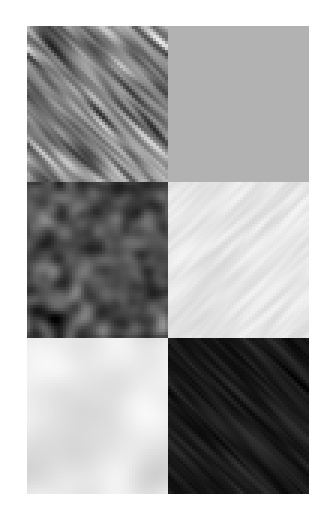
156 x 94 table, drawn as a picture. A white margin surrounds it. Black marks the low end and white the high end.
It is made of 3 by 2 panels. Panel 1,1: middling, slanting down to the right, strong in contrast. Panel 1,2: high, flat. Panel 2,1: low, blotchy. Panel 2,2: very high, slanting up to the right, faint in contrast. Panel 3,1: very high, smooth, faint in contrast. Panel 3,2: very low, slanting down to the right, faint in contrast.
